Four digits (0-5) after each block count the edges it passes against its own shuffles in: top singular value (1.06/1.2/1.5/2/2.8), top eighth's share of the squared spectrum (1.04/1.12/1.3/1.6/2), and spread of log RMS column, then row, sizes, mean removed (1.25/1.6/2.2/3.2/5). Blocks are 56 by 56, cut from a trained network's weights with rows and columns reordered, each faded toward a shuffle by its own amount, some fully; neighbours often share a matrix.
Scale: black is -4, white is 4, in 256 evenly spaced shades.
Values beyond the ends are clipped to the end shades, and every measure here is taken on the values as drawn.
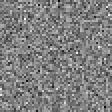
0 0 0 0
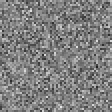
0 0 0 0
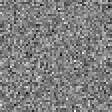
3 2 1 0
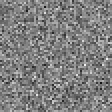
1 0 0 0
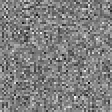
4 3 1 1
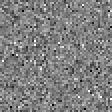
2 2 0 0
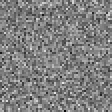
0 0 0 0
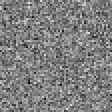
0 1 0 0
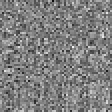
4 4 1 1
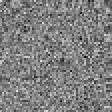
3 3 1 1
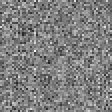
3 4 1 1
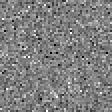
0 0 0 0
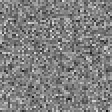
1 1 0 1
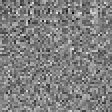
4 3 1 2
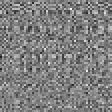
4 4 1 3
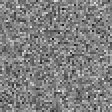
0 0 0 0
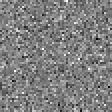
2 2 0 0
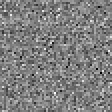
2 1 0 0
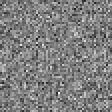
3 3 1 1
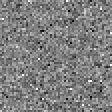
2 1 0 0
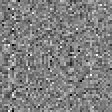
3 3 2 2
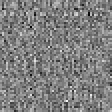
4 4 2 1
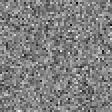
2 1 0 0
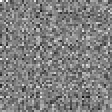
4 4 2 2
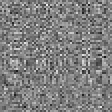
4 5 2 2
